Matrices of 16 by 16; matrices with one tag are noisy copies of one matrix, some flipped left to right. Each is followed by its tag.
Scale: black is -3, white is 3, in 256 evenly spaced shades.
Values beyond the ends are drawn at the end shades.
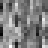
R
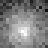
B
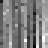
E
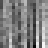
E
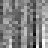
E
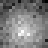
B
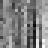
E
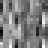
R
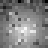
B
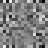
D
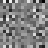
D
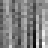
E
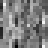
R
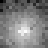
B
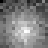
B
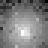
B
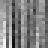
E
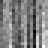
E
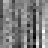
E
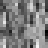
R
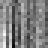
E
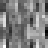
R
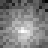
B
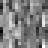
R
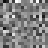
D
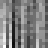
E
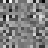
D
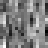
R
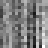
E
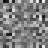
D
